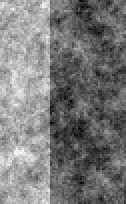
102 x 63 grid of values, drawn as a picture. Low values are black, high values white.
Average level on the scale: 50%. Stripes: none. Seam: vertical, 40% of the way across, the left part higher.
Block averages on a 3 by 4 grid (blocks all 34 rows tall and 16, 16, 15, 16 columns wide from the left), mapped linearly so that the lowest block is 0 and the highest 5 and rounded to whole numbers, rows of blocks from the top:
5 3 1 1 / 5 2 0 0 / 5 3 0 1
